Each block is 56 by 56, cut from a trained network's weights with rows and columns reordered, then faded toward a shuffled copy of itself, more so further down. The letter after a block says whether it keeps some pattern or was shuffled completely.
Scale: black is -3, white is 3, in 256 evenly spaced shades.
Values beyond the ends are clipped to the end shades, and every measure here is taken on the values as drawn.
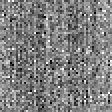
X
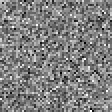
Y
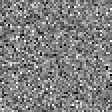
Y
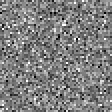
Y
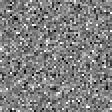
Y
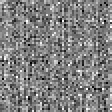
X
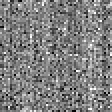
X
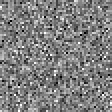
Y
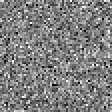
Y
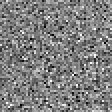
Y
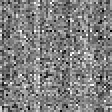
X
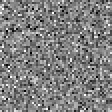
Y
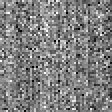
X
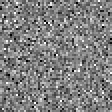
Y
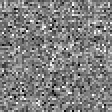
X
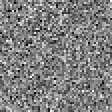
Y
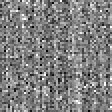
X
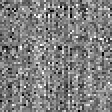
X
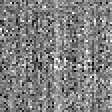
X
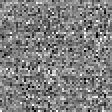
X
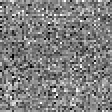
X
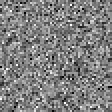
Y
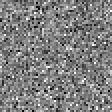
Y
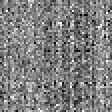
X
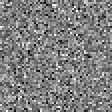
Y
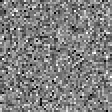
Y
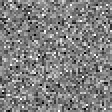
Y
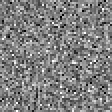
Y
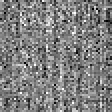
X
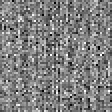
X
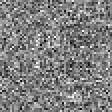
X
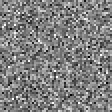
Y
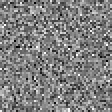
Y
